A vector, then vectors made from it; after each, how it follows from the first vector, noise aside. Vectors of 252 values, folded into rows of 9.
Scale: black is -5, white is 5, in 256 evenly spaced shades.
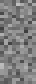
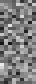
scaled up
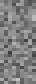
reversed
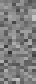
reversed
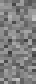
reversed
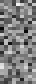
scaled up
